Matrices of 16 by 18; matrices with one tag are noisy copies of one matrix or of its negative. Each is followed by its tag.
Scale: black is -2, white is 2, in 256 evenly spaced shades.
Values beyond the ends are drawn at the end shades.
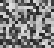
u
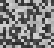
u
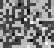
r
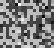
u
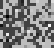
r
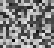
u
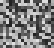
u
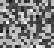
u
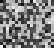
u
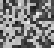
r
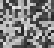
r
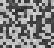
u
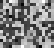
r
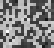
r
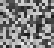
u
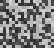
u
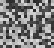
u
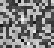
u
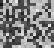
r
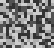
u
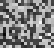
u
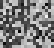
r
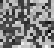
r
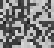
r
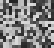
r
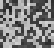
r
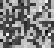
r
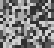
r
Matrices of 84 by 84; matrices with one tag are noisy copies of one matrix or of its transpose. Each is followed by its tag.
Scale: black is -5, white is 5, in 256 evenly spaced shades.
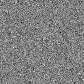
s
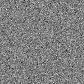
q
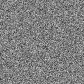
q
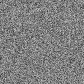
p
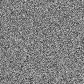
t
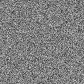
t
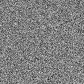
t
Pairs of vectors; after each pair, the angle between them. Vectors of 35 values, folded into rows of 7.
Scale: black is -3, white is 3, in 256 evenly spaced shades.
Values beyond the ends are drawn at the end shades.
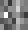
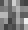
partly aligned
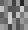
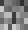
partly aligned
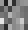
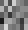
nearly opposite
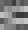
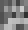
partly aligned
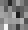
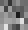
nearly parallel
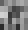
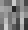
partly aligned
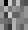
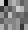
partly aligned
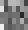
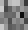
nearly parallel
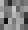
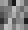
partly aligned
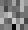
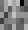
partly opposed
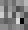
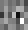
nearly opposite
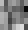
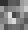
partly opposed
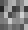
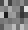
partly opposed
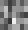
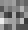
orthogonal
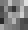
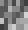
partly opposed
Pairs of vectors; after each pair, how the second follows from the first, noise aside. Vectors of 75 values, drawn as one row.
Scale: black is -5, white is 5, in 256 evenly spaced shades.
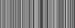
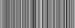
sign-scrambled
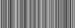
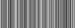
copied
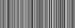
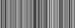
shuffled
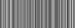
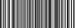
scaled up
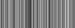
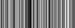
scaled up
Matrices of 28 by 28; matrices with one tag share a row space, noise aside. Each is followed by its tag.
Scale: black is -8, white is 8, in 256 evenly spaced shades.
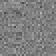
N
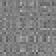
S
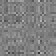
N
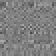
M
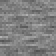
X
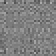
M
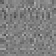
M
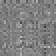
S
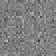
N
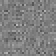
N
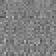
M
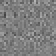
M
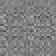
M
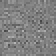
N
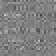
N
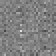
S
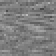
X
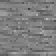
X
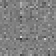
S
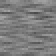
X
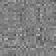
N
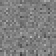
S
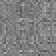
S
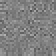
M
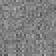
N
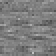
X
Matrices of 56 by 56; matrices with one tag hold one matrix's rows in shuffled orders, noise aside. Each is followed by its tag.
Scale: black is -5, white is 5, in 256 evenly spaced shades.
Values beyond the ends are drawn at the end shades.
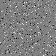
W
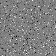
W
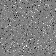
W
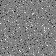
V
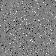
W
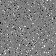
V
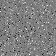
V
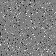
V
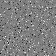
V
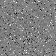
W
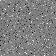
V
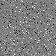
W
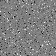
V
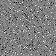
W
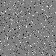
V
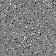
W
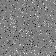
W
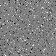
V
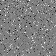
V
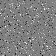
V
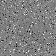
W
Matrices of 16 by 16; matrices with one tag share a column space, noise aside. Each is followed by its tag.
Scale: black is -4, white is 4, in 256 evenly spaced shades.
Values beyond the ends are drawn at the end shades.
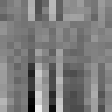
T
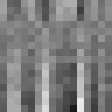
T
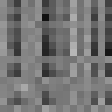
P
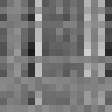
P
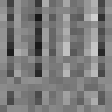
P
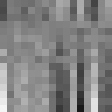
T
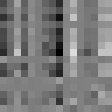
P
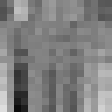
T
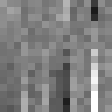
T
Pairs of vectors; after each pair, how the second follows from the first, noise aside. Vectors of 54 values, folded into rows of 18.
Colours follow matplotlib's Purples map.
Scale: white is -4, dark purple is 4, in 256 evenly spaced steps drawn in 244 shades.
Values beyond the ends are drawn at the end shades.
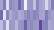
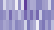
shuffled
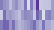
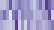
reversed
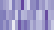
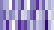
scaled up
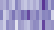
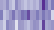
copied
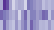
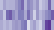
reversed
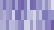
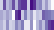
scaled up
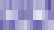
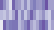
shuffled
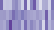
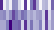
scaled up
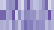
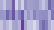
shuffled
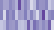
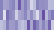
copied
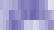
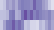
copied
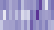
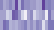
shuffled
